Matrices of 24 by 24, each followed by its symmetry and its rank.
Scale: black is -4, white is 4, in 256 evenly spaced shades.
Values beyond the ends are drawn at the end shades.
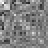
symmetric, rank three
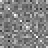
symmetric, rank five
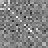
symmetric, rank five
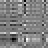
neither, rank two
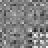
symmetric, rank three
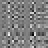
neither, rank two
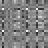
neither, rank two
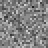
neither, full rank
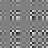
symmetric, rank one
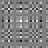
symmetric, rank one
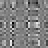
neither, rank two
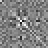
symmetric, rank five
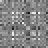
symmetric, rank three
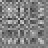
symmetric, rank three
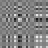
symmetric, rank one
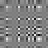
symmetric, rank one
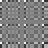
symmetric, rank one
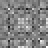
symmetric, rank three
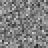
neither, full rank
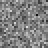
neither, full rank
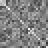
symmetric, rank five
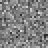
neither, full rank
